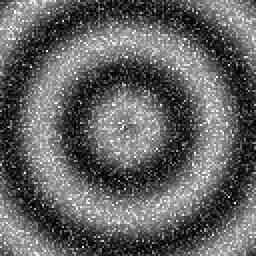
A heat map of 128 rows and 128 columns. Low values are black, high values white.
No seam splits the table. No single row or column stands out from its neighbours. Rings spread out from the centre. No overall slope runs across the table. On average the colour sits 40% of the way up the scale.
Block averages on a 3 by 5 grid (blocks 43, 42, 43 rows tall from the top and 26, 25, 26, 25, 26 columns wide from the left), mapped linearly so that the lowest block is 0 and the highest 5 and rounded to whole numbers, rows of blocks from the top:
22122
20502
22122
